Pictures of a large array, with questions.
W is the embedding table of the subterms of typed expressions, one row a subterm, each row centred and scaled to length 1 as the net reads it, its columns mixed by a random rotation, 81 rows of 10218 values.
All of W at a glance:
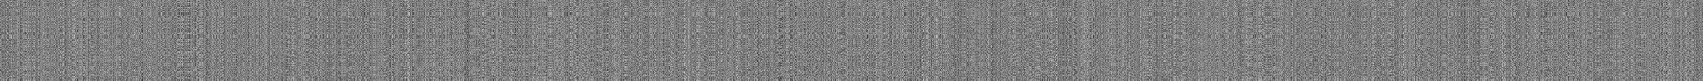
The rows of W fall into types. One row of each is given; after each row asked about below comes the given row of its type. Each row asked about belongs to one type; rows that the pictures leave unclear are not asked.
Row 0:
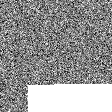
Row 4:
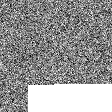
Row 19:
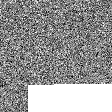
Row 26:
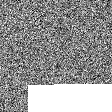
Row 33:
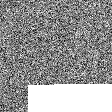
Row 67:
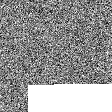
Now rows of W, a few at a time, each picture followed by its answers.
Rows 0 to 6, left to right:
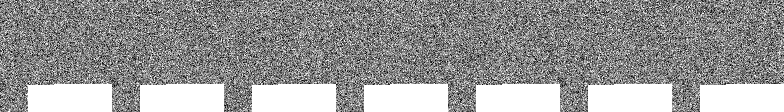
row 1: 19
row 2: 33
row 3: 4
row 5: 19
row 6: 67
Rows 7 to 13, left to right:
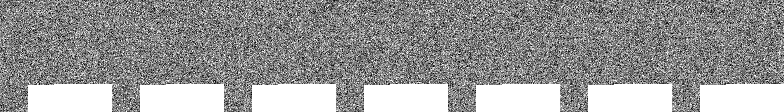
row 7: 33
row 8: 67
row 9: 26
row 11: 26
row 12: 67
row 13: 67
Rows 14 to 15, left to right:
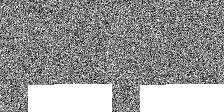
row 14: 67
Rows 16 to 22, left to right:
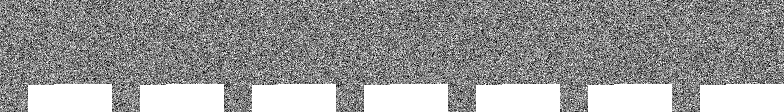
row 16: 26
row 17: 26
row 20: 33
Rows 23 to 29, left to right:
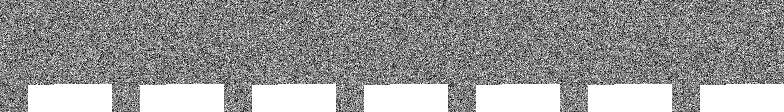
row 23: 33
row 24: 0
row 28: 0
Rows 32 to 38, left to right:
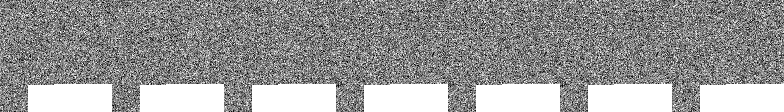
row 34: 4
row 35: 19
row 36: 19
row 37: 19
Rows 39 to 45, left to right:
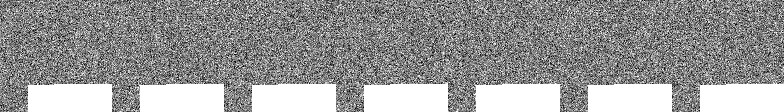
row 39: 33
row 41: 26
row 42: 67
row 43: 0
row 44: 33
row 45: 19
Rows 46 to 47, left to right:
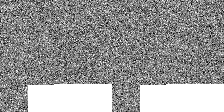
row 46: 67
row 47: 4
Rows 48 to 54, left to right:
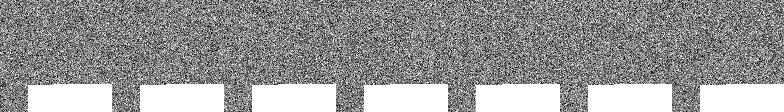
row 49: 4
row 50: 67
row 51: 33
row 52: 0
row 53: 26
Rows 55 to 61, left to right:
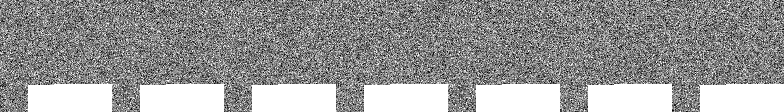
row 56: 67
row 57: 33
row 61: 33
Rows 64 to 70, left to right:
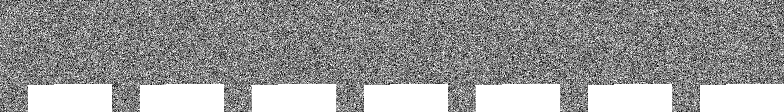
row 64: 33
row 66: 0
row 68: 0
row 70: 4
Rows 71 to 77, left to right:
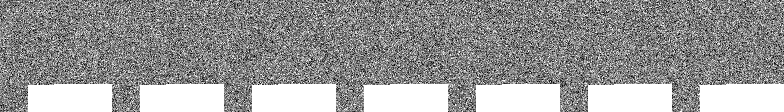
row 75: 67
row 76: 19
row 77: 0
